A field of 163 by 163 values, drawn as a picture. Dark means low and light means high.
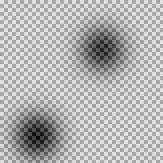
Ninth with the lowest average: bottom left. Odd rows or columns: none. Dips: two. Lone odd cells: none. Average level on the scale: 70%.
